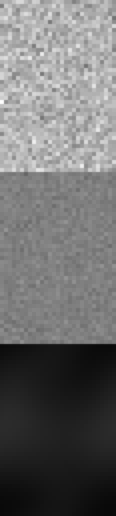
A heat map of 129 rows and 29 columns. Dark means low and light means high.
It is made of 3 by 1 panels. Panel 1,1: high, fine-grained. Panel 2,1: middling, fine-grained, faint in contrast. Panel 3,1: very low, smooth, faint in contrast.
